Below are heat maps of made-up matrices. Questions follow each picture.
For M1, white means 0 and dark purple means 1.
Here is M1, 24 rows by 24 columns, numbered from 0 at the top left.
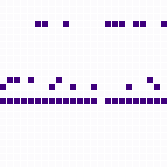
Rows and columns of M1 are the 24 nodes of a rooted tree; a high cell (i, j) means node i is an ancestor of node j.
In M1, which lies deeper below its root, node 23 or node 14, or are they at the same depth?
node 23
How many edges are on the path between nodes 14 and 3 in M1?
1
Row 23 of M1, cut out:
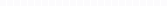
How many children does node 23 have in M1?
0
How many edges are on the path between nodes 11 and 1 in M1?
1
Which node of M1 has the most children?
3
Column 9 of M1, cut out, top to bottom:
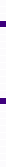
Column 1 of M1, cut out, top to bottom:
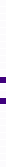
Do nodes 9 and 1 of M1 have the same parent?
no
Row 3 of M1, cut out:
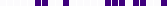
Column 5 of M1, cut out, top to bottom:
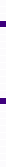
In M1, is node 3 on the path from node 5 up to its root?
yes
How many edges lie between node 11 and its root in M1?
1
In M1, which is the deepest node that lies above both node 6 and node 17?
3
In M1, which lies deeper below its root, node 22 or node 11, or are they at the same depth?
node 22
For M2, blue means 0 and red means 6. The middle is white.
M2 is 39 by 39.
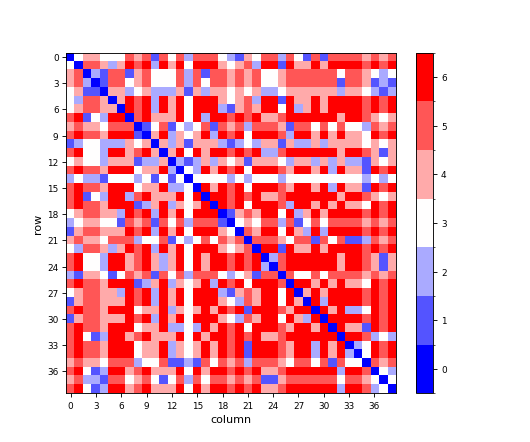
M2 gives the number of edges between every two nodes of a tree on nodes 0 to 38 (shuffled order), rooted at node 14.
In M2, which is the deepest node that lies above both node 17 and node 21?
12
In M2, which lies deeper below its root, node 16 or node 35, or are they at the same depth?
node 16
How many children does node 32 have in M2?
0
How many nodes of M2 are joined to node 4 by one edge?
4
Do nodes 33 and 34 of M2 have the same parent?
yes
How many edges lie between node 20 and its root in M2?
3
